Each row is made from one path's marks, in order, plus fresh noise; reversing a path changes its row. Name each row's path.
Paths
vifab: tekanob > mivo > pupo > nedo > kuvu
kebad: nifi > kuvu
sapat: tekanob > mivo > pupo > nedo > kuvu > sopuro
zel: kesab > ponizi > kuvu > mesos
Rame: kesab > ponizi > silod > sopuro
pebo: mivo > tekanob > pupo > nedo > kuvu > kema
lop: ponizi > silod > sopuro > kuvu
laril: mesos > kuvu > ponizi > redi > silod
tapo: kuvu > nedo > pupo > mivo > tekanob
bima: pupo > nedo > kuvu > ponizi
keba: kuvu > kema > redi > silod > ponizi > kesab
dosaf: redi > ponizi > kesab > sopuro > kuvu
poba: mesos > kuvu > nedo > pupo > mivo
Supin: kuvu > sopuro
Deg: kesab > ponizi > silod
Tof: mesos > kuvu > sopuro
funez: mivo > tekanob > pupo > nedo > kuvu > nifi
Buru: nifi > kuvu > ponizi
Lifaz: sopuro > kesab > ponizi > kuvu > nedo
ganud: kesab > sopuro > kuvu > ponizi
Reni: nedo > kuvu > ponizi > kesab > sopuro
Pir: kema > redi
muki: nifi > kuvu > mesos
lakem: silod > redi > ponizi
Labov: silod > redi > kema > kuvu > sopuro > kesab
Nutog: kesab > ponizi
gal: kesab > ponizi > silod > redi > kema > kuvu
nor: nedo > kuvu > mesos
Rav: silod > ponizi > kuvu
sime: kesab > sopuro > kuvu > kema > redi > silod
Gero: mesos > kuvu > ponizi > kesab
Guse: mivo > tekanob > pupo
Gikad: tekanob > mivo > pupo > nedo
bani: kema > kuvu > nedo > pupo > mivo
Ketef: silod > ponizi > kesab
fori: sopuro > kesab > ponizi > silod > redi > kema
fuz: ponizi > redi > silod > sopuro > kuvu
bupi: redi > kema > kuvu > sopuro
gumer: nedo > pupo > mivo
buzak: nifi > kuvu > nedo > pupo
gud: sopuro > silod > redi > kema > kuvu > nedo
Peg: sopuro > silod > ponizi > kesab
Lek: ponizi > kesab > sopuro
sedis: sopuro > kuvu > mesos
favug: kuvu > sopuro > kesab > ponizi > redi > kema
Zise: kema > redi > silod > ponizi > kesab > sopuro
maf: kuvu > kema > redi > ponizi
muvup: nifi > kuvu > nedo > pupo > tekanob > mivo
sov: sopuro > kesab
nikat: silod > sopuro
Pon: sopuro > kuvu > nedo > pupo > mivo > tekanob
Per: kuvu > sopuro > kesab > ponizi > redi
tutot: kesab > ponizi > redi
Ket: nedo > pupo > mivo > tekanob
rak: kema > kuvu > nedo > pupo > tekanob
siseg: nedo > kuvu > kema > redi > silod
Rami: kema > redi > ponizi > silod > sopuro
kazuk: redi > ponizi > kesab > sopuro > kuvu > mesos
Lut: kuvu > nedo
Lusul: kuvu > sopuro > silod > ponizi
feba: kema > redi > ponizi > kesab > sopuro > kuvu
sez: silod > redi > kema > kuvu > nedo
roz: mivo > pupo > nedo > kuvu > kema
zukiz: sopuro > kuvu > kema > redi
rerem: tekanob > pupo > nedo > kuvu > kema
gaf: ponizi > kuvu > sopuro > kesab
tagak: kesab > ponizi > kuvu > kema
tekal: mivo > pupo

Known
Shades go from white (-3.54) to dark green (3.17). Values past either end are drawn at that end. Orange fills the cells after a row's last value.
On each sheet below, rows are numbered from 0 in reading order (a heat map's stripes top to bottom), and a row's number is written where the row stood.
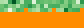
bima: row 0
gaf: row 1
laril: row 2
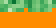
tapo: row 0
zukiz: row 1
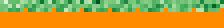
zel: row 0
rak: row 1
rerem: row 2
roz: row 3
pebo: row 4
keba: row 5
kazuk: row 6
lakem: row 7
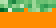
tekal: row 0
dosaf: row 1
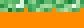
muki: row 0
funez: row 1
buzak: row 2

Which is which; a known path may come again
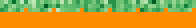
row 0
rak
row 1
tutot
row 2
Rame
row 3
bupi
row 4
zukiz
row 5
bani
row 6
fori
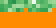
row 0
funez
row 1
tagak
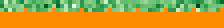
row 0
sov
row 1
Rami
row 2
Supin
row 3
maf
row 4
Per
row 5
gal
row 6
Gikad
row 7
nikat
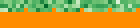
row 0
Rav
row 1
siseg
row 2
nor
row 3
fuz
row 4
gaf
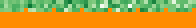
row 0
kazuk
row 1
lop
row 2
Ket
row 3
Tof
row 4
Buru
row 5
pebo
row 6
zel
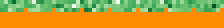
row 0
tapo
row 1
Reni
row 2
kebad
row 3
Guse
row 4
Nutog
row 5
laril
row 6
Peg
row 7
Zise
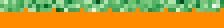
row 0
Deg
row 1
lakem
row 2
tekal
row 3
bima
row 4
vifab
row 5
keba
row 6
gumer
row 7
sedis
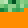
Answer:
roz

